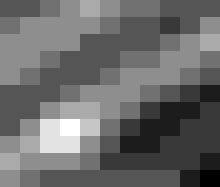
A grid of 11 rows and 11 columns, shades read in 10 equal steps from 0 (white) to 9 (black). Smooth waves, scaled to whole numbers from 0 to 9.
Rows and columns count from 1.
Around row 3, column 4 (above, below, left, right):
4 6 4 6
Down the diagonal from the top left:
6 4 4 6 6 4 5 8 7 7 9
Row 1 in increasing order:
3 4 4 5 5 5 6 6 6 6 6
